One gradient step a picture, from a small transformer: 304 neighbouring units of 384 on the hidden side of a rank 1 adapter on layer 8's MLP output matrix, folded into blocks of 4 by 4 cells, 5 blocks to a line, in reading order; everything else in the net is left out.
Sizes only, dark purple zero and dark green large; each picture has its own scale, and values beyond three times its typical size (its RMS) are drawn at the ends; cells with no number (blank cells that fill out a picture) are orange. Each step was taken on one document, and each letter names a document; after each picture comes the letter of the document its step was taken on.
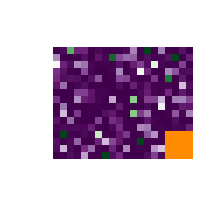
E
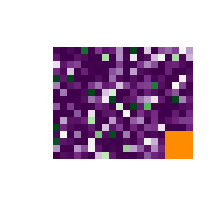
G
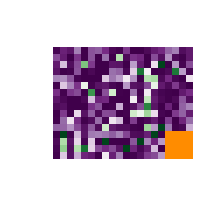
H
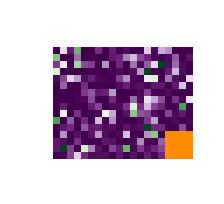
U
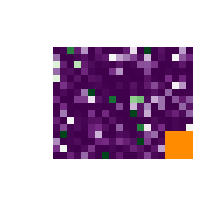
E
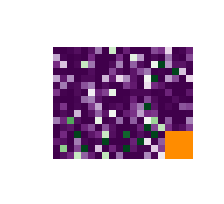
H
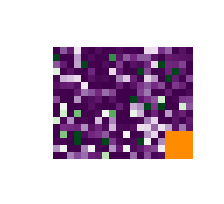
U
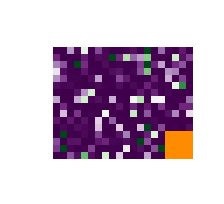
E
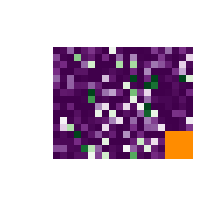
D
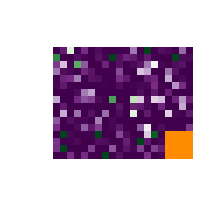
E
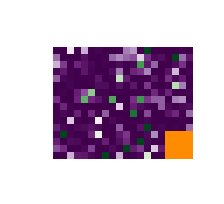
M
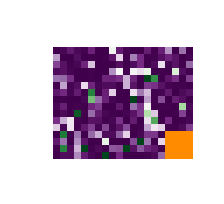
H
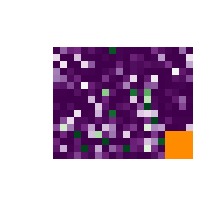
D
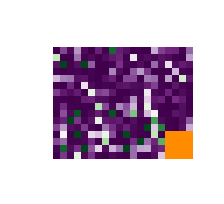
D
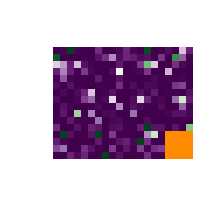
M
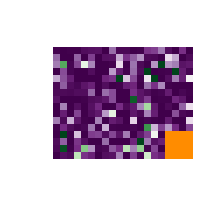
H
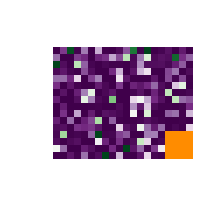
M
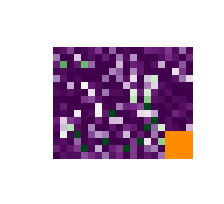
D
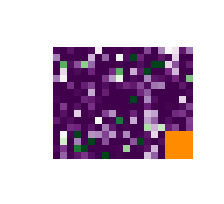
H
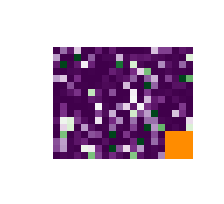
D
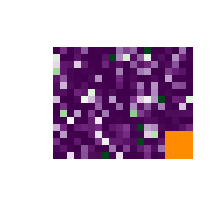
E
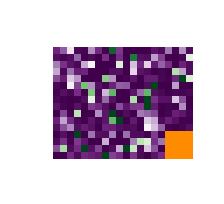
D
